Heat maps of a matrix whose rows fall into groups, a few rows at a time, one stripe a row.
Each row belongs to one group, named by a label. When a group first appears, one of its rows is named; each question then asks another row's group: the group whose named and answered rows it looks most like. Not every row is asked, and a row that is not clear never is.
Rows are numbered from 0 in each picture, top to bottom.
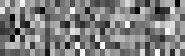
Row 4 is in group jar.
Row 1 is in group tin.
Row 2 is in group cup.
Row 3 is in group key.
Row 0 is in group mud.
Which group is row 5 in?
cup
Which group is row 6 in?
mud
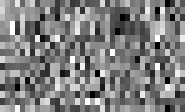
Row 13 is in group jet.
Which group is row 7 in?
mud
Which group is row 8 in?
tin
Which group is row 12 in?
jar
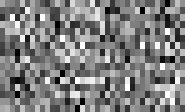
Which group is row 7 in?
jar
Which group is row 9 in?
key
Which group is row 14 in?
key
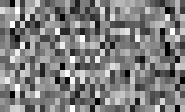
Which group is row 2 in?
mud
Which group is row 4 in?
key
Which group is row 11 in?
tin
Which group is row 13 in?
cup
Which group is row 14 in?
jet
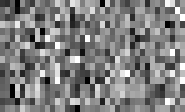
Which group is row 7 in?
key
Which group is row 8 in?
tin
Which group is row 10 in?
key
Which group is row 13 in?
cup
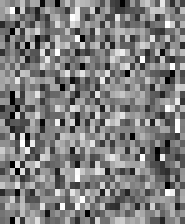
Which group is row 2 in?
tin
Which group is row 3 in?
jar
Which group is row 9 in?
key
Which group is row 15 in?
jar
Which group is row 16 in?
cup
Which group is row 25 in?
tin
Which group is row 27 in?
jar
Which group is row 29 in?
mud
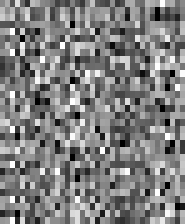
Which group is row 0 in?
key
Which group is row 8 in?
key
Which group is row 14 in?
tin
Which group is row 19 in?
jar
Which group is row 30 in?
jar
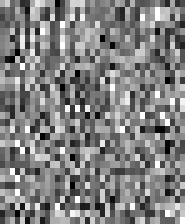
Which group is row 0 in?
tin
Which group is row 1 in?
key
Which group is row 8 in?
cup
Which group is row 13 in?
key
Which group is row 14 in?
key
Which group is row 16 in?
jet
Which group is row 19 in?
jet
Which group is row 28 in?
mud
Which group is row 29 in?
jet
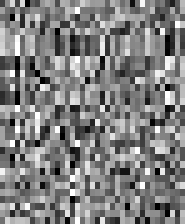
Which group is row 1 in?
tin
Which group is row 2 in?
cup
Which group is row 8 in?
jar
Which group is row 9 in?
jar
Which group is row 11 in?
jet
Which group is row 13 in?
jar
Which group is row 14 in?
jar
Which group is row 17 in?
cup
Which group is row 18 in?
jet
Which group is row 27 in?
tin
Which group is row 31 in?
mud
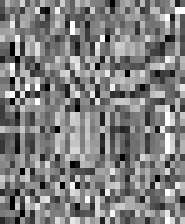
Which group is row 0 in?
mud
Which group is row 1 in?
jet
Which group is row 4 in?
tin
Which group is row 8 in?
jar
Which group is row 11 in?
cup
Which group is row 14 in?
cup
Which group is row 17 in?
jar
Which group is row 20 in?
jar
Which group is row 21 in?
jar
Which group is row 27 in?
jar
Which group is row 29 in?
cup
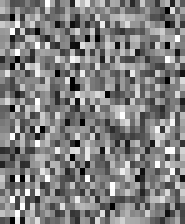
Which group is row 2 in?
cup
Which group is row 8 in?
jar
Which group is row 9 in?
cup
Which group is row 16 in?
key
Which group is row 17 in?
key
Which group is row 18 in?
jet
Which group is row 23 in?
key
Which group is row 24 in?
key
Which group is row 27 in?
mud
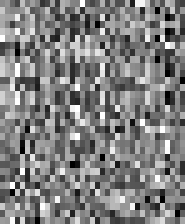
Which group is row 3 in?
jet
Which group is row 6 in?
jar
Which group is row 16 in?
mud
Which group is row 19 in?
tin
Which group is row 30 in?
mud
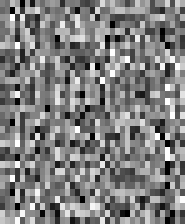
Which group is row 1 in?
cup
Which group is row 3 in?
mud
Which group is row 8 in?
key
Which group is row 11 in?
mud
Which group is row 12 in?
jar
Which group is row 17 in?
cup
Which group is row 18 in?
tin
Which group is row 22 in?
jar
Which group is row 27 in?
cup
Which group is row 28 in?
jet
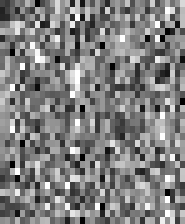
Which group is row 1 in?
jar
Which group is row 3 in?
jet
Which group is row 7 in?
cup
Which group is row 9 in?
mud
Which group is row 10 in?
tin
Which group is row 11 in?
tin
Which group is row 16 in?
key
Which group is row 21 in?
tin
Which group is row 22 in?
key
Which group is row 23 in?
cup
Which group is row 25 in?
jar
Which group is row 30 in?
jar
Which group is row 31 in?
key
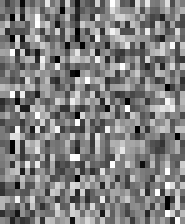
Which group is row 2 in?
cup
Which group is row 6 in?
key
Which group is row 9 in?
key
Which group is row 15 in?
key
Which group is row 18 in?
jet
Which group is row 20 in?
cup
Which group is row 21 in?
cup
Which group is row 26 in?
jar
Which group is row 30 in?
jar
